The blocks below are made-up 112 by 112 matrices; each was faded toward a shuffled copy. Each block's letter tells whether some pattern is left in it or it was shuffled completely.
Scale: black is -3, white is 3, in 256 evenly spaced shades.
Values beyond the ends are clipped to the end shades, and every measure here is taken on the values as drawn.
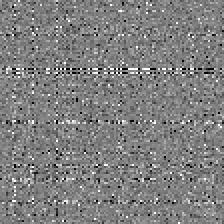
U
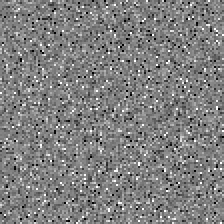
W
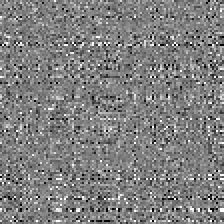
U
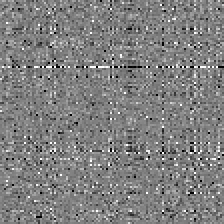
U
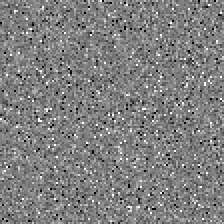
W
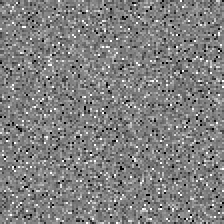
W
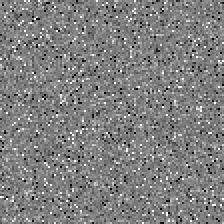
W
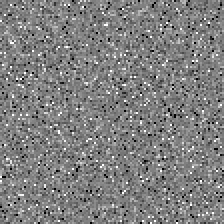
W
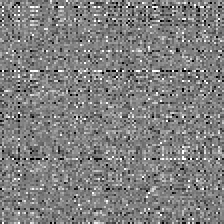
U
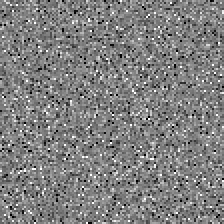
W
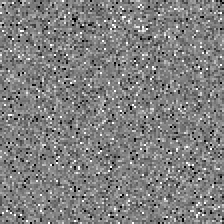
W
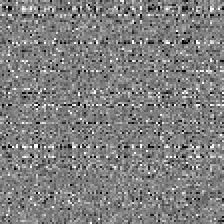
U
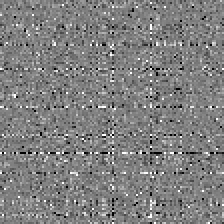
U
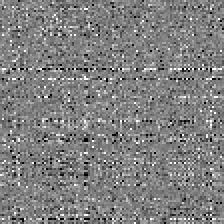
U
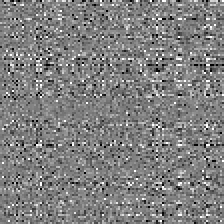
U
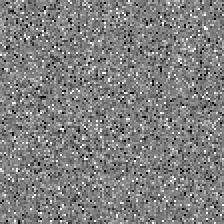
W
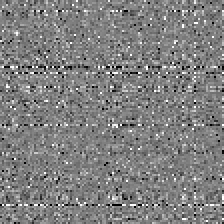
U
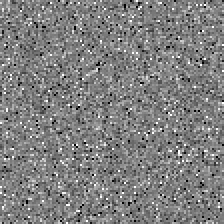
W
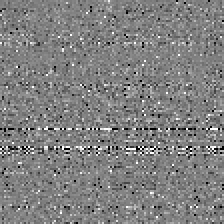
U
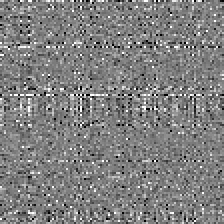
U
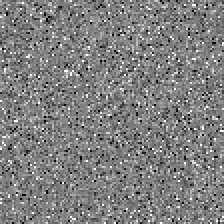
W
